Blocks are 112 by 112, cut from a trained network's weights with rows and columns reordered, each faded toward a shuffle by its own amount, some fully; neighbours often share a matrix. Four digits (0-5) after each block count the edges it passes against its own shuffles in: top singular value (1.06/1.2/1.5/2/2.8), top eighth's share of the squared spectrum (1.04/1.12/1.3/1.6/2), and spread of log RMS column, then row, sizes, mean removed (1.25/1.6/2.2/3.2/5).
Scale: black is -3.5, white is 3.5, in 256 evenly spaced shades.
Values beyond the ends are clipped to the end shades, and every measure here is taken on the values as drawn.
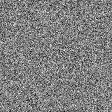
0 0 0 0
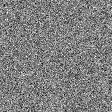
0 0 0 0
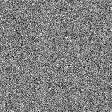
2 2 0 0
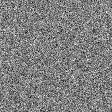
0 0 0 0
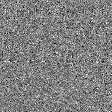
3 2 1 1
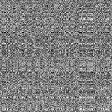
5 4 2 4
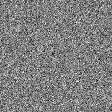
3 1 0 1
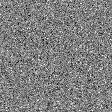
0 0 0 0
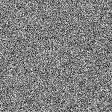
0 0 0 0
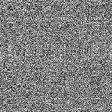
4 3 1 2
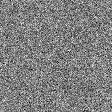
1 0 0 0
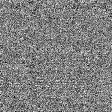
3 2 0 1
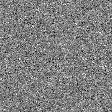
2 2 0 1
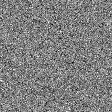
1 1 0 0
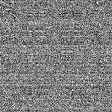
4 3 1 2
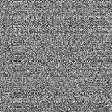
4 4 1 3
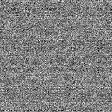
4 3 1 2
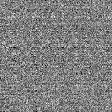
4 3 1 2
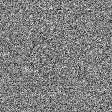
2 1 0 0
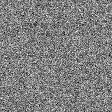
2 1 0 0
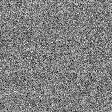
2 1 0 1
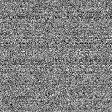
4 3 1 2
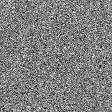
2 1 0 0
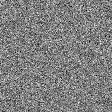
1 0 0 0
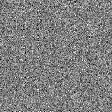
3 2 1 1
